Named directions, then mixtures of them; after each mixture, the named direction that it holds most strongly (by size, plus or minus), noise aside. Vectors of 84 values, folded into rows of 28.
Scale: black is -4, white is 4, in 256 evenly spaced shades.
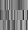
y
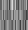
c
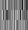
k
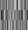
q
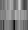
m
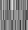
c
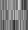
m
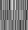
c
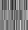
c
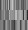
y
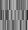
y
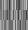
c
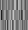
q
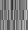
c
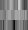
m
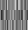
q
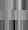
m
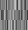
q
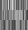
c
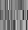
y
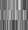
m
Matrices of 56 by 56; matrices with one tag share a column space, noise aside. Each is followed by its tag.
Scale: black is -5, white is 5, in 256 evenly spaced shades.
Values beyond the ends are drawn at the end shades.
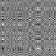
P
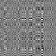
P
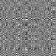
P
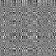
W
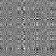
P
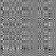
P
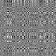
W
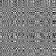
W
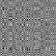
P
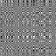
W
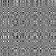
W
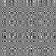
W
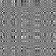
W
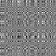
W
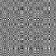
P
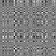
W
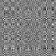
P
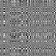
W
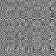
P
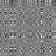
W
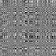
W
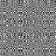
W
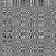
W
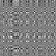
W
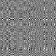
P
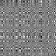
W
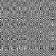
P
